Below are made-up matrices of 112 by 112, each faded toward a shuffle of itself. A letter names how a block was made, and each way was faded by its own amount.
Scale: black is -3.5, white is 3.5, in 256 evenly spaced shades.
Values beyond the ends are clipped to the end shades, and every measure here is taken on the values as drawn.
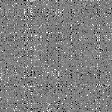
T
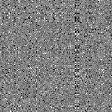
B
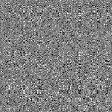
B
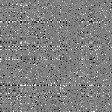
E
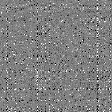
T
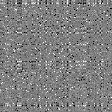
E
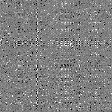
T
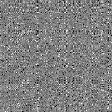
B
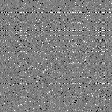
E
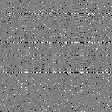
E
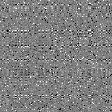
E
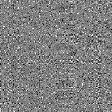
B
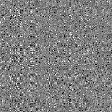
B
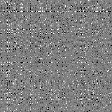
T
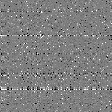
E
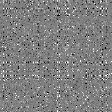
T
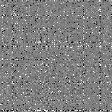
T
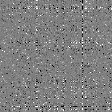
T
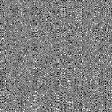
B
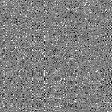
B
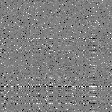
E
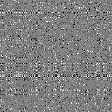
E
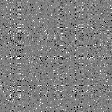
T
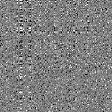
B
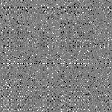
E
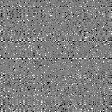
E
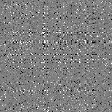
T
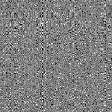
B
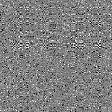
E
